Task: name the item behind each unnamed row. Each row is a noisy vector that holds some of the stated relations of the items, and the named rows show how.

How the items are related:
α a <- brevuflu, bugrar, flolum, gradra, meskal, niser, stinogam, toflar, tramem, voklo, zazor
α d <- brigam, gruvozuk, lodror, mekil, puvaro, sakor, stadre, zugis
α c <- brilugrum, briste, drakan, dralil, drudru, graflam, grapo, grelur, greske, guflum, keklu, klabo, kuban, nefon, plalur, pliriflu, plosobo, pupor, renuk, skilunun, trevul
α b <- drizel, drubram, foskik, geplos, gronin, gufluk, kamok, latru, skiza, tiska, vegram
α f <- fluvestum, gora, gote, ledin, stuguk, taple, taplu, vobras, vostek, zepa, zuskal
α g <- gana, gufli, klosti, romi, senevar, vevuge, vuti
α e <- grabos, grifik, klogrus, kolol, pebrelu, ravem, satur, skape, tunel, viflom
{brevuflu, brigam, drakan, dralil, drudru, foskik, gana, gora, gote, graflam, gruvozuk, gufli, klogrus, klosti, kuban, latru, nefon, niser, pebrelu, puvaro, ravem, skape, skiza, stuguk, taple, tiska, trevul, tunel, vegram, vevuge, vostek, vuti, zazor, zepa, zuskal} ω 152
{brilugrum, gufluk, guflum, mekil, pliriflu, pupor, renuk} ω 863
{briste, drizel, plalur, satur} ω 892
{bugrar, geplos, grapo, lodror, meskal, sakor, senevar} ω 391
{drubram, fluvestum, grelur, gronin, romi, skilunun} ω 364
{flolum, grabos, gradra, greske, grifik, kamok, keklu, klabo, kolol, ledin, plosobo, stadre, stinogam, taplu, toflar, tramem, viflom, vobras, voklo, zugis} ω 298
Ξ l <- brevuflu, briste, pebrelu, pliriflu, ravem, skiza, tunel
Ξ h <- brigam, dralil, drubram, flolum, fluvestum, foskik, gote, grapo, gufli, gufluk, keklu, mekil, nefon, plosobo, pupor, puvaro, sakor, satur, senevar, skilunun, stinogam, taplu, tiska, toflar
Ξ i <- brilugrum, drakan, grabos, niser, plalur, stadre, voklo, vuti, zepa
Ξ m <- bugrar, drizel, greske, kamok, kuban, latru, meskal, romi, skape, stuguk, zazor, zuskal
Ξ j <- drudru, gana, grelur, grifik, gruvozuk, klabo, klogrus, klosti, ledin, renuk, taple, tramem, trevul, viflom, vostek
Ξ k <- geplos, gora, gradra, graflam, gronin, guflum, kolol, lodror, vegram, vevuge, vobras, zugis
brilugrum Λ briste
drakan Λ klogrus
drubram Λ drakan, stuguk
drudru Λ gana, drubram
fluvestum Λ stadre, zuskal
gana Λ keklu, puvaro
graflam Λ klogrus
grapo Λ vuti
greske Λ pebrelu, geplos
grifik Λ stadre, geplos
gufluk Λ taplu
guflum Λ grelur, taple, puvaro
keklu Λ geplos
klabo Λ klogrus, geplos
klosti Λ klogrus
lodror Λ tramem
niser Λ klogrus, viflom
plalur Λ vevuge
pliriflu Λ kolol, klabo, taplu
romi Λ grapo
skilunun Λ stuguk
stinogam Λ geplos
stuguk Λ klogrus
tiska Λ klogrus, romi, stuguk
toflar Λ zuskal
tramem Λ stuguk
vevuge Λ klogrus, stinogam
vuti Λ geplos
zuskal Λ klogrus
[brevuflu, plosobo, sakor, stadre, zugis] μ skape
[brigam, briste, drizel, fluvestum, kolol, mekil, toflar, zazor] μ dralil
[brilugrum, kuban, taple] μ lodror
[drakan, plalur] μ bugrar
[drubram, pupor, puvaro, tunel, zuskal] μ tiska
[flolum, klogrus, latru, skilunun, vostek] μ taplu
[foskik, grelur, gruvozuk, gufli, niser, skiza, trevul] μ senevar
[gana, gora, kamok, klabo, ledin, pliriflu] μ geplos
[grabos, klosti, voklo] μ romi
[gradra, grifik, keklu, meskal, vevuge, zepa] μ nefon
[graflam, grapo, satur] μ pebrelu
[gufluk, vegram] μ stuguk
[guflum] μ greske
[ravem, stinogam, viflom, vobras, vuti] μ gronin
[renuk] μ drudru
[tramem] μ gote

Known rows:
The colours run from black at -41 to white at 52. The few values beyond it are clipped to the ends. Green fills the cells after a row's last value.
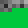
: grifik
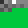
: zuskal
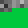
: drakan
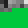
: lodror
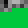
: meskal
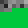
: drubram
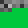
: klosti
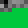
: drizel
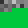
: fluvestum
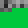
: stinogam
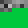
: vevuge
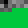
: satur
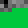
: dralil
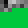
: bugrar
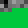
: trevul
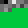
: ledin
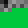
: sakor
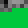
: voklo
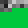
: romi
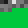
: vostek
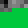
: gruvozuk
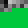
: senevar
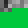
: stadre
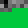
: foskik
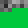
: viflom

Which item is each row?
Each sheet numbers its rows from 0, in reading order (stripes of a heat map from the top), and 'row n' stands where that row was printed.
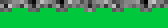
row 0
vuti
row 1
kamok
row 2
kuban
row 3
keklu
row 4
plalur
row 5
gronin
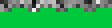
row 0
gana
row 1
geplos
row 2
niser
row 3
gote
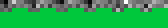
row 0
skape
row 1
gufluk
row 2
grabos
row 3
mekil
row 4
taplu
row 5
klogrus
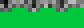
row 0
zazor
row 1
grapo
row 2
kolol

